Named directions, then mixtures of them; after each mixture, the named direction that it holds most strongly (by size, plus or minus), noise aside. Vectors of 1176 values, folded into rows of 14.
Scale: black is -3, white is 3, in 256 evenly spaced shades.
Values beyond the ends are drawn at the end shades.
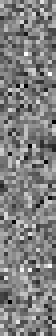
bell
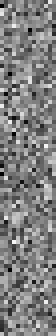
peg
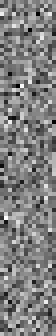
peg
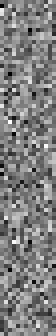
peg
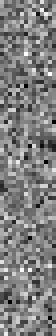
bell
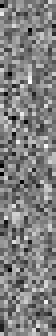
peg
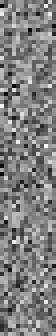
peg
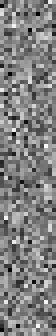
peg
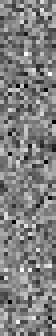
bell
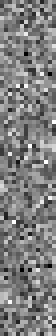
bell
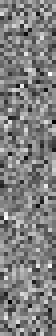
bell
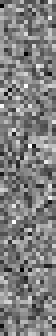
bell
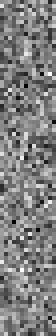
bell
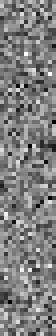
bell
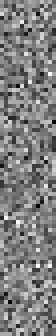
bell
